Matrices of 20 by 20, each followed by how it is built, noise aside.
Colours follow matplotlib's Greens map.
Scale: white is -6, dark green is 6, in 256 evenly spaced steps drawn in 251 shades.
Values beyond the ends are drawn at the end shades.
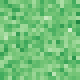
noise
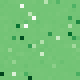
sparse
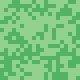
noise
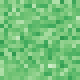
noise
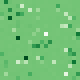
sparse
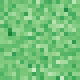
noise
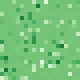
sparse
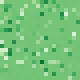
sparse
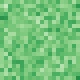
noise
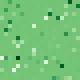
sparse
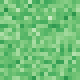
noise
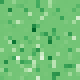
sparse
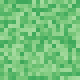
noise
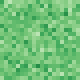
noise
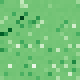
sparse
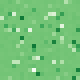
sparse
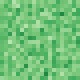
noise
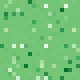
sparse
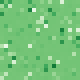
sparse
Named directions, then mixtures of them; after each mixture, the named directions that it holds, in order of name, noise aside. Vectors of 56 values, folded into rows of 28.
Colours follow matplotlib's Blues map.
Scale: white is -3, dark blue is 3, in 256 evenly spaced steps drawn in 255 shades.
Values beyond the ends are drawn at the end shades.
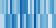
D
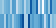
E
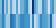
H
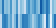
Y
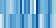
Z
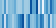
E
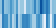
Y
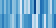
Y, Z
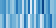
D, E, Z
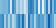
D, E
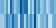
D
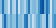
E, Y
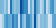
D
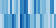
D, H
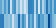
D, E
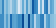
E, H, Y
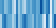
Y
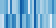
D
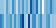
E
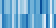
Y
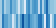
E, Y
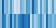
E, H, Y
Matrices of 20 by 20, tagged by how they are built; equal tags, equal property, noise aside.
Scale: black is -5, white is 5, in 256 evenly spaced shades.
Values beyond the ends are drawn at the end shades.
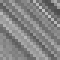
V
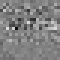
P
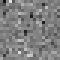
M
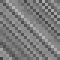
V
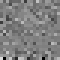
P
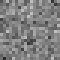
M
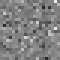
M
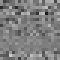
P
